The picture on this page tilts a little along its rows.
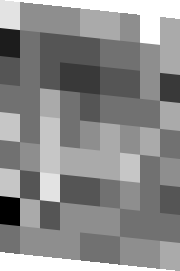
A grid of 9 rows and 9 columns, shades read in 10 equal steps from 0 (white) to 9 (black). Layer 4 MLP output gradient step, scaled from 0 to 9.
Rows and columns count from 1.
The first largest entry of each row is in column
2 1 4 5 2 1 2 1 1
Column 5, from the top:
3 6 7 6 4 3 6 4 5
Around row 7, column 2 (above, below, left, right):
4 3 2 1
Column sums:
43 41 34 44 44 39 39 35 39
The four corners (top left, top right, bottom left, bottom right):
1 3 5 3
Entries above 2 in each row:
7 9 9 9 7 7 7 9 9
